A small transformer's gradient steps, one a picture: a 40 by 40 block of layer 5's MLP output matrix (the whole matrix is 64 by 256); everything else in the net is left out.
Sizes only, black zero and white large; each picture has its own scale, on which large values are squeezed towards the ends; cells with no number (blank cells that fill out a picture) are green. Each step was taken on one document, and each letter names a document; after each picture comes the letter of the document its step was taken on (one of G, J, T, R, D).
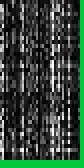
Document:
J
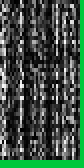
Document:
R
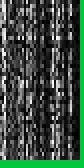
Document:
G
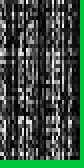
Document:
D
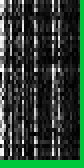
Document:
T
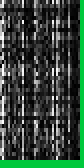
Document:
T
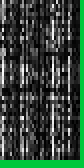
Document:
J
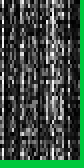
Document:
J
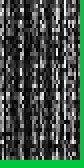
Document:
R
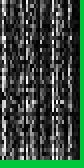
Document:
G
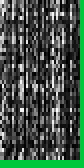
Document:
D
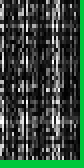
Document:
D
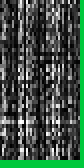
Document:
D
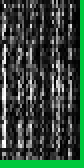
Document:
G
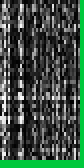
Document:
R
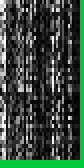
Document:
G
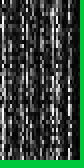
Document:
G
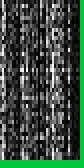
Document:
J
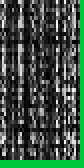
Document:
R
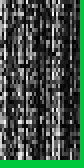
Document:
D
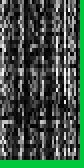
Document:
R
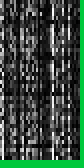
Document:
J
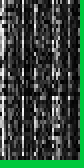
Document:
T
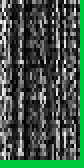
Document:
R
